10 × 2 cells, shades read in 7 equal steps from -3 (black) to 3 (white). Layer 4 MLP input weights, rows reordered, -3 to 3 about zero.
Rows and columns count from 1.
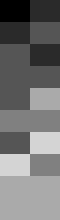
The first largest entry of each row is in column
2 2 1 1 2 1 2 1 1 1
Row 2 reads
-2 -1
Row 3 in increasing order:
-2 -1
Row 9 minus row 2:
3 2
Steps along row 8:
down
